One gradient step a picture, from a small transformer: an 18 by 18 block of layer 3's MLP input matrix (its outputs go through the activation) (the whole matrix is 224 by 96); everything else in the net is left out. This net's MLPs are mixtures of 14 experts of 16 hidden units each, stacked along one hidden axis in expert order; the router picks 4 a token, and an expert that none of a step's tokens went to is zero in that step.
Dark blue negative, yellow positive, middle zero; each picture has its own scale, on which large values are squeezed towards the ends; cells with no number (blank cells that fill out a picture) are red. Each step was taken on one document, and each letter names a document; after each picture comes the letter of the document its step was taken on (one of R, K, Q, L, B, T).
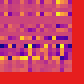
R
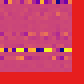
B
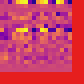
B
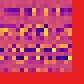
R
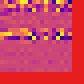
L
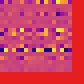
B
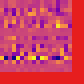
R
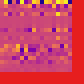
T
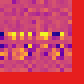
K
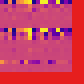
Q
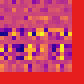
K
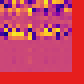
Q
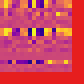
L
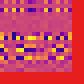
K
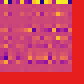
L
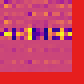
Q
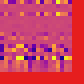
B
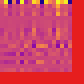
T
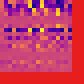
L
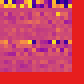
L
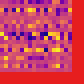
K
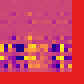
B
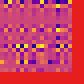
T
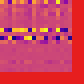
L
